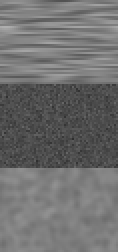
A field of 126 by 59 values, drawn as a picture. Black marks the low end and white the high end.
It is made of 3 by 1 panels. Panel 1,1: middling, streaked across. Panel 2,1: low, fine-grained, faint in contrast. Panel 3,1: middling, blotchy, faint in contrast.
